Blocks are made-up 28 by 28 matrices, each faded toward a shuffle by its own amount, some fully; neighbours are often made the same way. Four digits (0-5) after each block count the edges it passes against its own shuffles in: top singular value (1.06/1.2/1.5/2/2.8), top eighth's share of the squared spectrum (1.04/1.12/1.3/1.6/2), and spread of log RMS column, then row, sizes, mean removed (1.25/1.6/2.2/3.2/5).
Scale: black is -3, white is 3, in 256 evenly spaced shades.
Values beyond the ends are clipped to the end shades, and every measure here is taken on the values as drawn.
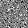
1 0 0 0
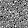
0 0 0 0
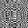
4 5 2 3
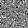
0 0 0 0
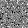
0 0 0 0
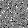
0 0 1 0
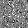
1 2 1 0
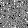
0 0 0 0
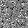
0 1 0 0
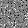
1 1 1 0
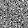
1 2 2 0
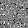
1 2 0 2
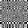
4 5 3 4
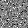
1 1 0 0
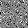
1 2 0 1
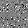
1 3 0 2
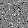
1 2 0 0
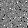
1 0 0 0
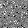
1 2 0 1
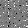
2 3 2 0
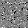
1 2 1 1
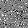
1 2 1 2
